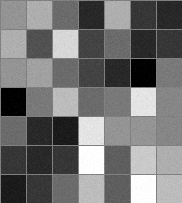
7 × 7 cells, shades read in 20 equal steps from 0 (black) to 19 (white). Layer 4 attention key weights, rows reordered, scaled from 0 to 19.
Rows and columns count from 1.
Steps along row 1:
up down down up down down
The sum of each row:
55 55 48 67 62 65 68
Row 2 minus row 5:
5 3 14 -12 -3 -8 -6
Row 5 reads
8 3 2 17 11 11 10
